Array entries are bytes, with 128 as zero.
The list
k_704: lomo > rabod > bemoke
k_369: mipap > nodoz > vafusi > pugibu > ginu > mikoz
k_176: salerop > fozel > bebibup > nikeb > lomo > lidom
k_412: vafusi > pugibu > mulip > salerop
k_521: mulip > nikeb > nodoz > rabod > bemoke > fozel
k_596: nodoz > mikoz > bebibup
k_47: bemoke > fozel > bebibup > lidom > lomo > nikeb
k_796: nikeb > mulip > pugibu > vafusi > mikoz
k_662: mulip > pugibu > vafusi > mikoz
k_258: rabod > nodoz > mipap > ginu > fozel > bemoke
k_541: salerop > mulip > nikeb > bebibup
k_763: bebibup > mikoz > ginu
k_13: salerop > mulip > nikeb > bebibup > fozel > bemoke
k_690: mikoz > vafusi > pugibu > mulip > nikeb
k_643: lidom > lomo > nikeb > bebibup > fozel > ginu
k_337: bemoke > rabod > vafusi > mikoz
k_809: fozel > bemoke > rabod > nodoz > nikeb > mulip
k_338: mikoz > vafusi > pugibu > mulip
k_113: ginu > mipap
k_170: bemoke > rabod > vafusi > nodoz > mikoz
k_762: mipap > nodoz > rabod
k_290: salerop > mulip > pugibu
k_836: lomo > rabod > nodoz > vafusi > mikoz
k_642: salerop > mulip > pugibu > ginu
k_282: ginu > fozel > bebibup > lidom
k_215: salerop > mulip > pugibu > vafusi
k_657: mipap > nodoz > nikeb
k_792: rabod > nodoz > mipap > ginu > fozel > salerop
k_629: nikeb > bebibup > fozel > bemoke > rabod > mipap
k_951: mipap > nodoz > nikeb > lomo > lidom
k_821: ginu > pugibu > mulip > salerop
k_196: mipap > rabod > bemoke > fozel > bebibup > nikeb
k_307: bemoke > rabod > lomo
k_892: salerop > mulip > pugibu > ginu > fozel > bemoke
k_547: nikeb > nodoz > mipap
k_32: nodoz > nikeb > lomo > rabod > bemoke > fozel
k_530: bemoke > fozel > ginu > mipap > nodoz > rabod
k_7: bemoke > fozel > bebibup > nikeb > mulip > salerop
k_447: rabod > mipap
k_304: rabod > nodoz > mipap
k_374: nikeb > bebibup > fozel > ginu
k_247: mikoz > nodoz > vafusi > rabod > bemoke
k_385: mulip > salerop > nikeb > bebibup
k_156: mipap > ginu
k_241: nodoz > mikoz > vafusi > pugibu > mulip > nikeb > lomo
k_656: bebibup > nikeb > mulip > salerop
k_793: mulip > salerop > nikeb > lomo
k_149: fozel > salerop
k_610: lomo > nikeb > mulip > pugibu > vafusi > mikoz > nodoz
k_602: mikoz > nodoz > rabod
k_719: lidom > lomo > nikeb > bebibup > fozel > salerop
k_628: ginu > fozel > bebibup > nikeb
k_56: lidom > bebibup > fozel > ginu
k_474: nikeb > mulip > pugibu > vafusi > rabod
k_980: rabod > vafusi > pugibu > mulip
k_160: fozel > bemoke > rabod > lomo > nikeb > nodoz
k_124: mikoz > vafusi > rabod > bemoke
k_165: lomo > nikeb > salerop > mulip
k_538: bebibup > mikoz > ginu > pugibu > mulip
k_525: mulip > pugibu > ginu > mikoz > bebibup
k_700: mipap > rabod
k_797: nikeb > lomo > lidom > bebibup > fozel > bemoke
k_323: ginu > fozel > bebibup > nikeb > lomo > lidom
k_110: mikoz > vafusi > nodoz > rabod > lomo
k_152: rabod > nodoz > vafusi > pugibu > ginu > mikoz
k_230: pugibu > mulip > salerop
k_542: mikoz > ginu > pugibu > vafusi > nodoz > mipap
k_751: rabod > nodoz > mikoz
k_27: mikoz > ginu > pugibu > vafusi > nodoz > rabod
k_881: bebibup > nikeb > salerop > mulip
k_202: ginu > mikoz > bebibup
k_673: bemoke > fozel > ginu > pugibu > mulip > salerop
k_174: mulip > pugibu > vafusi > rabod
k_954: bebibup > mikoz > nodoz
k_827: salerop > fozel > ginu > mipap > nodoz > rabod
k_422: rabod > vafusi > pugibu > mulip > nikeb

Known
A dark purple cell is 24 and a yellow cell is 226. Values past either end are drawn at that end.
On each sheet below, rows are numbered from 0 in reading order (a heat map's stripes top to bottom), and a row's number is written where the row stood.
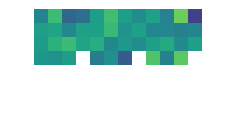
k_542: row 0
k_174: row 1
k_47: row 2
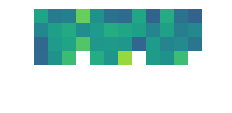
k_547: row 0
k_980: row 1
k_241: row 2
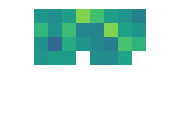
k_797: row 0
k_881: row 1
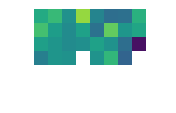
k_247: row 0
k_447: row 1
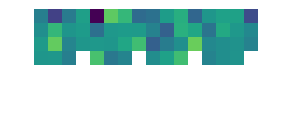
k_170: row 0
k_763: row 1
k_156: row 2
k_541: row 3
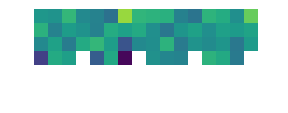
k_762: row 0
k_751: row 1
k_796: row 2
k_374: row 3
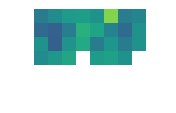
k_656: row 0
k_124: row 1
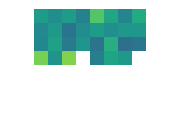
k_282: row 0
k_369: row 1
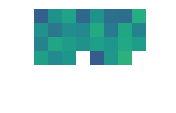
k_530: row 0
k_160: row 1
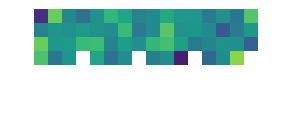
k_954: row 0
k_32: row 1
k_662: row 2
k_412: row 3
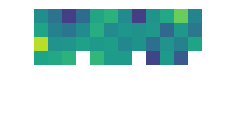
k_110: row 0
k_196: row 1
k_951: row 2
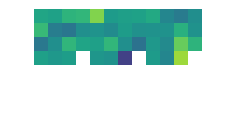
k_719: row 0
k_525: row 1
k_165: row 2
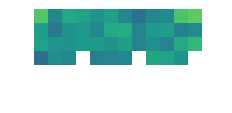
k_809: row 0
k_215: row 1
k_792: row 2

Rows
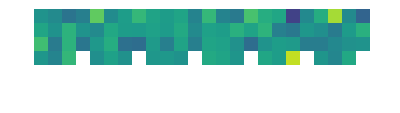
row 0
k_521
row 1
k_152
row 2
k_13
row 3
k_629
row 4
k_338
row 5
k_474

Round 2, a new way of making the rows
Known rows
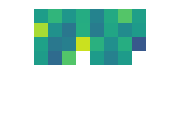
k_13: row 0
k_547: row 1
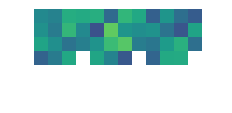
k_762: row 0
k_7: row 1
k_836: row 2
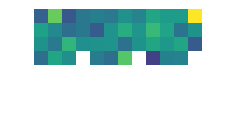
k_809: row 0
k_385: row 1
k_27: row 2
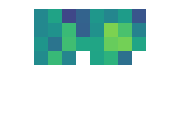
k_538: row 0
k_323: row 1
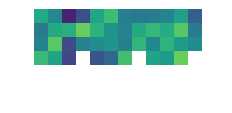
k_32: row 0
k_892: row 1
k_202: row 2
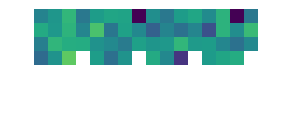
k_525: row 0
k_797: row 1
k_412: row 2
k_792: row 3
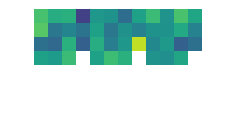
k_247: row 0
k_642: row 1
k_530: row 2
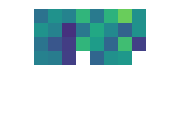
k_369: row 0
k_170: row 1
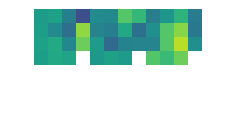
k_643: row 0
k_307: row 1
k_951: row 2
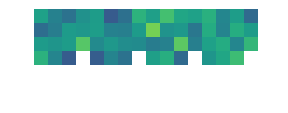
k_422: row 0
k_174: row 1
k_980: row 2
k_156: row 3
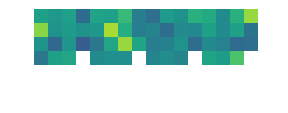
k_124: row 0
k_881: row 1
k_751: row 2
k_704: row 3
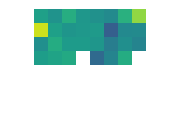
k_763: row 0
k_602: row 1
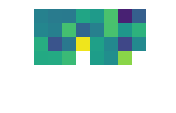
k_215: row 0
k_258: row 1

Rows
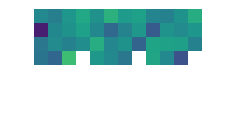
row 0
k_793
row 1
k_304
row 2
k_230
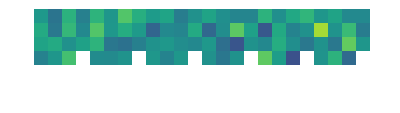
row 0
k_700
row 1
k_827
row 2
k_149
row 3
k_657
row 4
k_673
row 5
k_338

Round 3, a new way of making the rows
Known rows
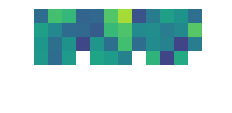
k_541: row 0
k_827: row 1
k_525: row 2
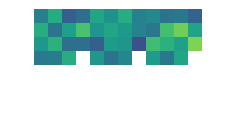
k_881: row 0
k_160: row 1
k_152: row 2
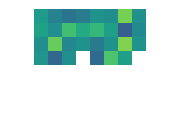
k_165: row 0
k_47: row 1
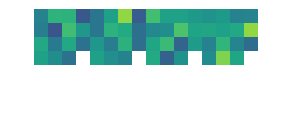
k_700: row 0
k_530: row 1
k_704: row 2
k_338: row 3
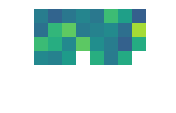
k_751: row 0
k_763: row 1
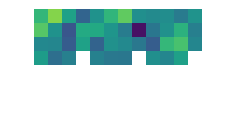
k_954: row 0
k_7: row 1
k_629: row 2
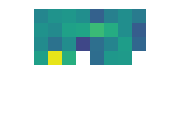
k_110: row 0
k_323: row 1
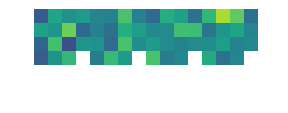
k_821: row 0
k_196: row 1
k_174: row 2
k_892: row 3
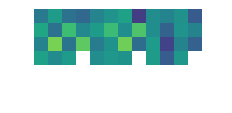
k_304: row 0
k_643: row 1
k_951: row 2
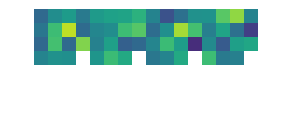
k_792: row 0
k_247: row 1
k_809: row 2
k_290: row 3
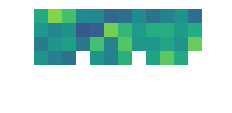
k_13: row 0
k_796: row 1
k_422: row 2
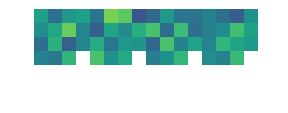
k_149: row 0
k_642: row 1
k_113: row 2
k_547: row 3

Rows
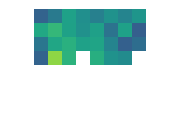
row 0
k_628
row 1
k_793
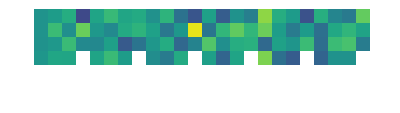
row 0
k_56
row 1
k_124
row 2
k_538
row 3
k_836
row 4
k_610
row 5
k_797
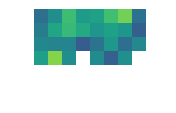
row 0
k_602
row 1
k_673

